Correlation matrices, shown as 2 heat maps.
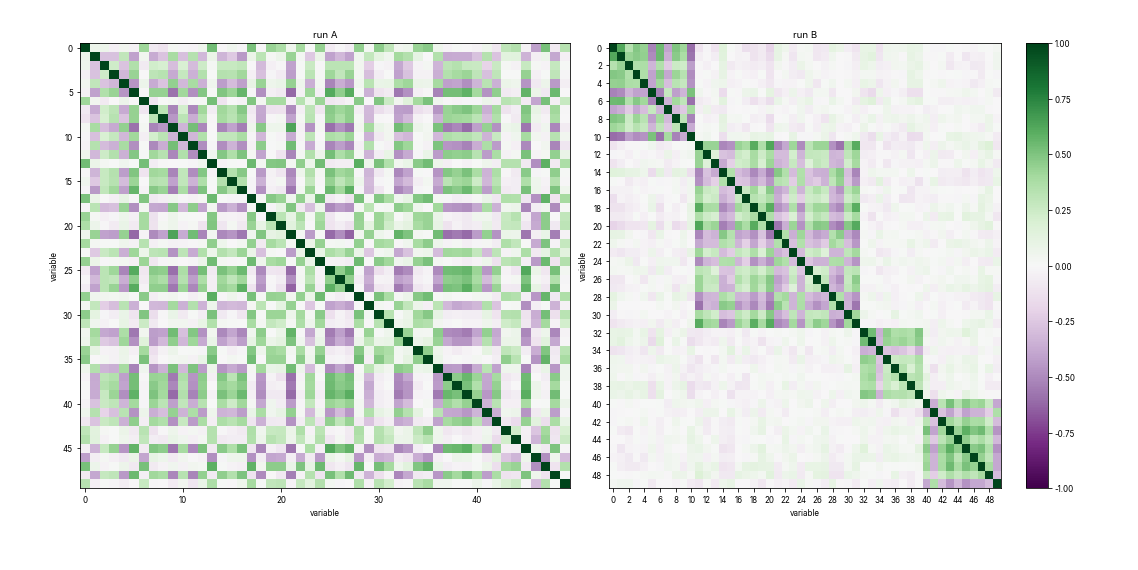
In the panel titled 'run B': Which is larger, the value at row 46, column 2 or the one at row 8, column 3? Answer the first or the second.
the second
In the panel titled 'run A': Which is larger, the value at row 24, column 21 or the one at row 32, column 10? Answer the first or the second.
the first
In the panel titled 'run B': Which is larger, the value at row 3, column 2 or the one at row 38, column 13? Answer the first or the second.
the first
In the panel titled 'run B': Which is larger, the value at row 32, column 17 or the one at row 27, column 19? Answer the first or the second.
the second
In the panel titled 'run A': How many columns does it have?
50
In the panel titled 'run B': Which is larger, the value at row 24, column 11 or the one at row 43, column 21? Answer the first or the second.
the second
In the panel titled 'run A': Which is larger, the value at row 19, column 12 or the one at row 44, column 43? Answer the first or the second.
the second
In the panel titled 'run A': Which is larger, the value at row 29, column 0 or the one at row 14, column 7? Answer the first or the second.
the second
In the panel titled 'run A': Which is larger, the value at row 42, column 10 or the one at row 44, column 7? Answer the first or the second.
the first
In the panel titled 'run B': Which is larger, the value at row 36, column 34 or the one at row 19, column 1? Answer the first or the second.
the second
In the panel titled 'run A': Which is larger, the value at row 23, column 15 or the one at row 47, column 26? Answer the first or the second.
the first
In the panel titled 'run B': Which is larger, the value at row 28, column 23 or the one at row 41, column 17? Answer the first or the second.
the second
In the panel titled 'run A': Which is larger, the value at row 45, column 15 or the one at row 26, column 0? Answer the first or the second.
the first
